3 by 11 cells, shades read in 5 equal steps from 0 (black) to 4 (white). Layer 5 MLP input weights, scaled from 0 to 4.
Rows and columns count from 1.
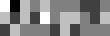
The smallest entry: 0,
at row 1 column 2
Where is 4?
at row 1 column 1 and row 2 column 5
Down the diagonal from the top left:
4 1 2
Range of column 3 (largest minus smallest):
1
